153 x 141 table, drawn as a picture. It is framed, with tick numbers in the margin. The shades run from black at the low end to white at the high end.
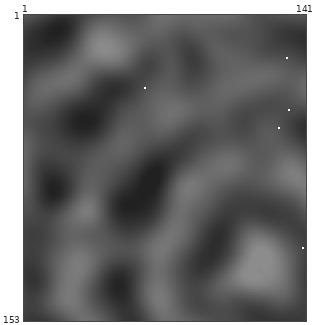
Lone odd cells: 5, each higher than its neighbours. Histogram: bell-shaped. Odd rows or columns: none. Rings: centred on the bottom right.
